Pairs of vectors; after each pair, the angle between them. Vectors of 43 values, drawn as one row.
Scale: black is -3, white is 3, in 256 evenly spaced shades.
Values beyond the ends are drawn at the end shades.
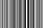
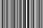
nearly parallel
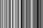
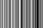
nearly parallel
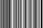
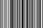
nearly opposite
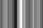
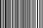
orthogonal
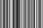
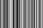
nearly parallel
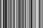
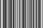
partly aligned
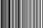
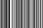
partly aligned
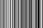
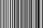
nearly parallel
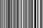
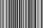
partly aligned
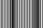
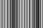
nearly parallel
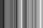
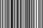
orthogonal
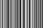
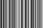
nearly opposite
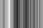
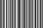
orthogonal
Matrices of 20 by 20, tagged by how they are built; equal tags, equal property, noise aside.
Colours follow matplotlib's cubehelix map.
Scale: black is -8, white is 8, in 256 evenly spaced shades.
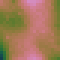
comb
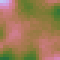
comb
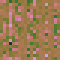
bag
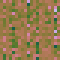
bag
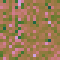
bag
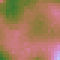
comb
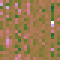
bag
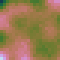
comb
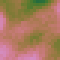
comb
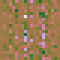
bag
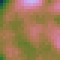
comb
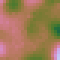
comb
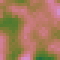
comb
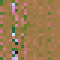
bag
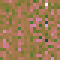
bag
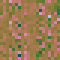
bag
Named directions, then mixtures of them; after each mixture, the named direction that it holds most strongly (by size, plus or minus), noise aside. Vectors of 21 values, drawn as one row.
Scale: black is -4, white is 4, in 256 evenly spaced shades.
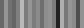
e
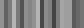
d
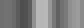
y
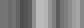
y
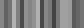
d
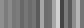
e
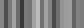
d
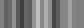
y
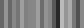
e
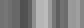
y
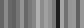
e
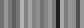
e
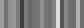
e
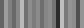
e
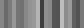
d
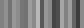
d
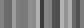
d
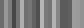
d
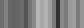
y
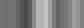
y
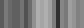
y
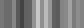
y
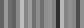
e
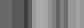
y
